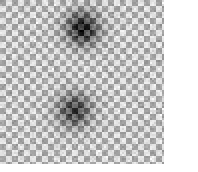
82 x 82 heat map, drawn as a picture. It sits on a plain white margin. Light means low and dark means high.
Slope: none. Seam: none. Average level on the scale: 30%. Ninth with the highest average: top middle. Bumps: two. Lone odd cells: none.
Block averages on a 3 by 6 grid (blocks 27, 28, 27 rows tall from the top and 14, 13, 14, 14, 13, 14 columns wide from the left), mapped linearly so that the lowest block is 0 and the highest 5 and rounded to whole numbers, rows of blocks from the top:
0 0 5 5 0 0
0 0 3 1 0 0
0 0 3 1 0 0
